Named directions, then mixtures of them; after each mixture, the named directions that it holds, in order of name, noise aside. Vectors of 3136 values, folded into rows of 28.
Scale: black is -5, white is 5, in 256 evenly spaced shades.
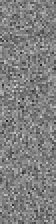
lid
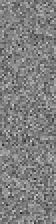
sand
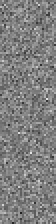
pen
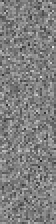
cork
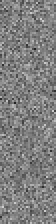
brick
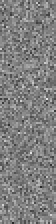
brick, pen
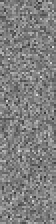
brick, cork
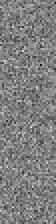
lid, pen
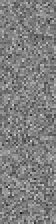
sand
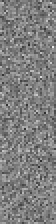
cork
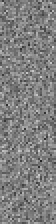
cork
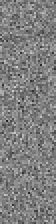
lid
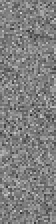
lid, sand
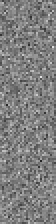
cork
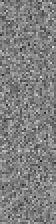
cork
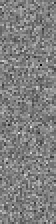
lid, pen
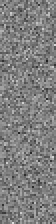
pen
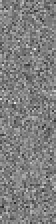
brick
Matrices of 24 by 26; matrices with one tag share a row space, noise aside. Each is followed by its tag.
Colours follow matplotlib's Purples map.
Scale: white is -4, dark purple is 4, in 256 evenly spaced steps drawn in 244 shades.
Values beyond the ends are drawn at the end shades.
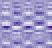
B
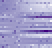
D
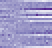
D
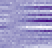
D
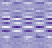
B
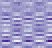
B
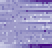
D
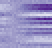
D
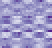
B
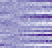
D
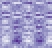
B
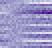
D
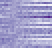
D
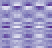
B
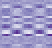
B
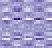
B
